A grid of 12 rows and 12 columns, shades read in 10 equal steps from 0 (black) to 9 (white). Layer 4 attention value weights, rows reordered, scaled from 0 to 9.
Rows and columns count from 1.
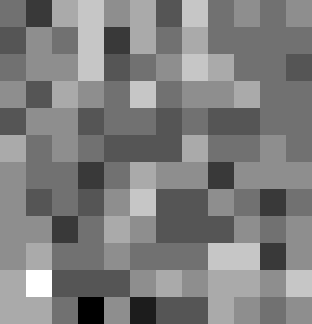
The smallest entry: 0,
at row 12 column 4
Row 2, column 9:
4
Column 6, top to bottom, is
6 6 4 7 4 3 6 7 5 4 5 1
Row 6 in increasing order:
3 3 3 4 4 4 4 4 5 5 6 6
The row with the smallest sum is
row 5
